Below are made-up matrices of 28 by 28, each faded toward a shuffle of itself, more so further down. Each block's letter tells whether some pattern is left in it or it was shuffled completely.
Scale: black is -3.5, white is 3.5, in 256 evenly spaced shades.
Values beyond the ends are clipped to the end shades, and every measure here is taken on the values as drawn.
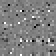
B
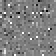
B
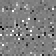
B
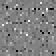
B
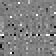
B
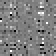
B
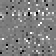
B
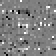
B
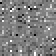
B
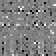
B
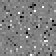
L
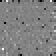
B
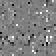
B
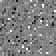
L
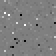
L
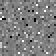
L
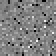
L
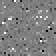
L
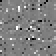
B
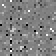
B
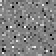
L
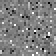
L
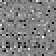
B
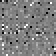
B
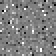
L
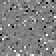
L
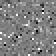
L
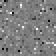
L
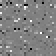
B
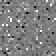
L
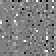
B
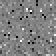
L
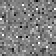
L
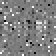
B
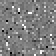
L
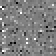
B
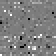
B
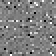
B
